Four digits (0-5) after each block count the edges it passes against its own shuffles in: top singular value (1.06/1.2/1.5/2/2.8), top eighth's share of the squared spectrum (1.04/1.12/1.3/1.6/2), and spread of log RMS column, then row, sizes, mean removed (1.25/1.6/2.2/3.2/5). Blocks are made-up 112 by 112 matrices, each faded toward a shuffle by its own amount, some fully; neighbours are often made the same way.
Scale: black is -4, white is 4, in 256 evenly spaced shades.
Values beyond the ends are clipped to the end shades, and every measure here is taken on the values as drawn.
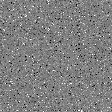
3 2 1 1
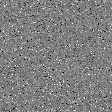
2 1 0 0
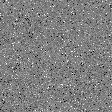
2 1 0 0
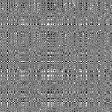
5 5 4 4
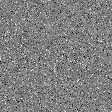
0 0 0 0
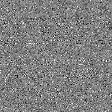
1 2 0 3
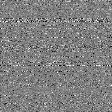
2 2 0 4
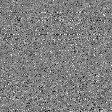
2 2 0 3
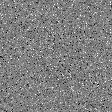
0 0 0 0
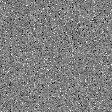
1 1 2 0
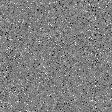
1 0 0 0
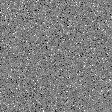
0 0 0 0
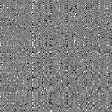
5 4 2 2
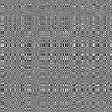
5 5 4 4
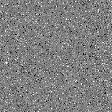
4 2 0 1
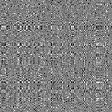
5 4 3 3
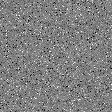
0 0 0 0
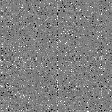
4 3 2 1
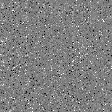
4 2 1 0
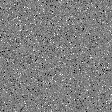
0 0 0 0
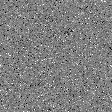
0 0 0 0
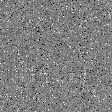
2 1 0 0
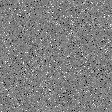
2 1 0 0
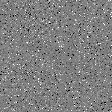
3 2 1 0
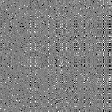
5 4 3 2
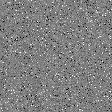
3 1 0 0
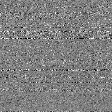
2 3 0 4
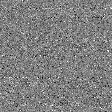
1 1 0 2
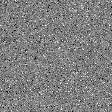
0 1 0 2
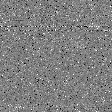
2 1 0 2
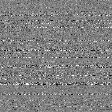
2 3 0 4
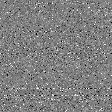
2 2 0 2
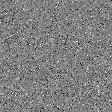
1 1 0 2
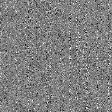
1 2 3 0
